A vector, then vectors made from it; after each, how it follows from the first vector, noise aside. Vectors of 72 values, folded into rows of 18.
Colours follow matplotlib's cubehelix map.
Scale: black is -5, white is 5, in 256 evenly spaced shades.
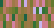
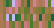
wrapped around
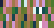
scaled up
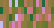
wrapped around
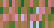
wrapped around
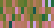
wrapped around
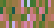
wrapped around
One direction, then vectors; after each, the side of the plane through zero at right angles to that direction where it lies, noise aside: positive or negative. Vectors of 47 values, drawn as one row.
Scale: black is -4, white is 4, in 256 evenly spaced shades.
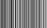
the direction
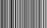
positive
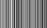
negative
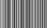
negative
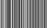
negative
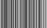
positive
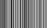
positive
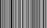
positive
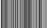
positive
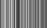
negative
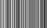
negative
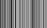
positive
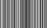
negative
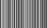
negative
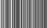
negative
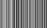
negative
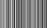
negative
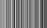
negative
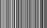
negative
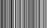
positive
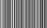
negative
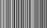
negative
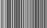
negative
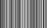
positive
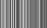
negative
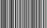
positive
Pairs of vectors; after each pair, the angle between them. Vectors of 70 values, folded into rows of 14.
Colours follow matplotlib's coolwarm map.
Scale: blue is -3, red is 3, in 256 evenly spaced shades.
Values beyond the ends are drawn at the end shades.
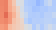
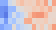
nearly opposite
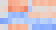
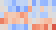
nearly opposite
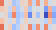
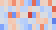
partly opposed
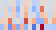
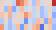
partly opposed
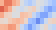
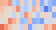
partly aligned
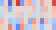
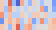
nearly opposite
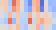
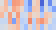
nearly parallel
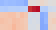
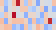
orthogonal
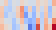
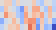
nearly opposite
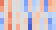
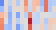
nearly opposite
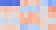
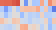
nearly opposite
